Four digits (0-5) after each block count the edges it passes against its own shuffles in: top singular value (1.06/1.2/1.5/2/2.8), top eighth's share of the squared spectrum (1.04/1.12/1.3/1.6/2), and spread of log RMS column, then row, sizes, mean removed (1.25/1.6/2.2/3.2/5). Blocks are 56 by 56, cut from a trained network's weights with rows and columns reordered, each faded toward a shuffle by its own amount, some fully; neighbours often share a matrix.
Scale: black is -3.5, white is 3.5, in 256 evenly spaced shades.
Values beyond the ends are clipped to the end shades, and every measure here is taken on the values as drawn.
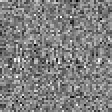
3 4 1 1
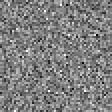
1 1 0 0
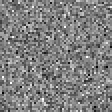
0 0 0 0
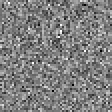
2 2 0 0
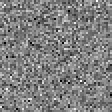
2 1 0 0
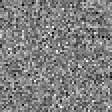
2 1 0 0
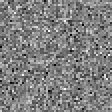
0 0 0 0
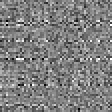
4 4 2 3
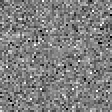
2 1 0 0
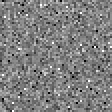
0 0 0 0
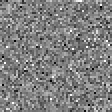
0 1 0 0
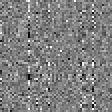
4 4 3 2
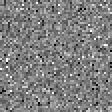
0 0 0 0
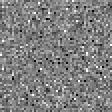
0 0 0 0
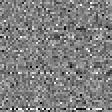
4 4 0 3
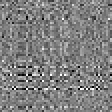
4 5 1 3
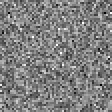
0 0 0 0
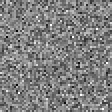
0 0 0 0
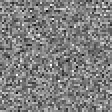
1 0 0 0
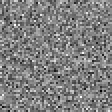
1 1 0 0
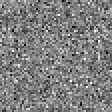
1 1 0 0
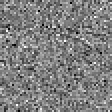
2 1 0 1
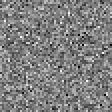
2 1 0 0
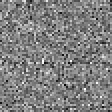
3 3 0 1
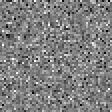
2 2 0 1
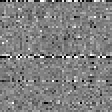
4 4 0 3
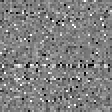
3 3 0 2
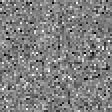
1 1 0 1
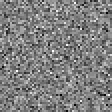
1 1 0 0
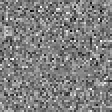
3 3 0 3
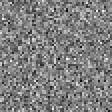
3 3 1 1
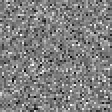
2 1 0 0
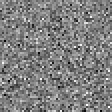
3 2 0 1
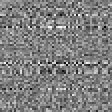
4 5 1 3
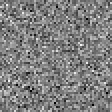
2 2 0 1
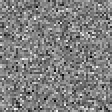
1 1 0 0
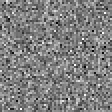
2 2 0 1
